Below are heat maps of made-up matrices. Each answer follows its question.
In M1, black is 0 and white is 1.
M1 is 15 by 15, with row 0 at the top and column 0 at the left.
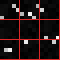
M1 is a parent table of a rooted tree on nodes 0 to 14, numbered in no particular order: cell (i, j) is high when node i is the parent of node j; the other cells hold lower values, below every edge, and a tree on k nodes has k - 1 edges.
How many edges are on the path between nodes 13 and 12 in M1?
3
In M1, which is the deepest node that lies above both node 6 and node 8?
2
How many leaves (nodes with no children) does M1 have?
8
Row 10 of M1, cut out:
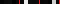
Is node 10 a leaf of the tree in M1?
no
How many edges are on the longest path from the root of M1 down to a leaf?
3
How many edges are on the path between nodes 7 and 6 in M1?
6
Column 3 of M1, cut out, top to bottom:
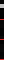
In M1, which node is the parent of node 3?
1
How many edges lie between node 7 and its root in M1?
3
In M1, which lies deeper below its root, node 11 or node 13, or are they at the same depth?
the same depth
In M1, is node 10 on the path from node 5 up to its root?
no
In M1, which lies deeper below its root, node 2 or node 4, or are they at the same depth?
node 4
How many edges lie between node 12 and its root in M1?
0
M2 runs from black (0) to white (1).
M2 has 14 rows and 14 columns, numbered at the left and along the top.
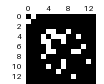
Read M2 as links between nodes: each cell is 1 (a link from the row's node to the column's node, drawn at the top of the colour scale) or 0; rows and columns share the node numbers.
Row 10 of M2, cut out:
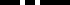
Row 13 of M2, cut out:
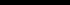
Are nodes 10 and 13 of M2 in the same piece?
no
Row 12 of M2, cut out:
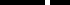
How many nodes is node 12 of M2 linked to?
1
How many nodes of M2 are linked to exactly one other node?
5
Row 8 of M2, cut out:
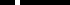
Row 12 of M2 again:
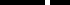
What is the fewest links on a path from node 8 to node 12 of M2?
5
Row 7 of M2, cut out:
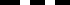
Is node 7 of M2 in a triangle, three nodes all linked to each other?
yes
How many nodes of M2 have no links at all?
2
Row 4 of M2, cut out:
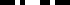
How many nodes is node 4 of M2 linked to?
5
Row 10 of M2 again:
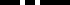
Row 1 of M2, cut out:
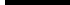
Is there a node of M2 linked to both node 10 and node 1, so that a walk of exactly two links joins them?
no
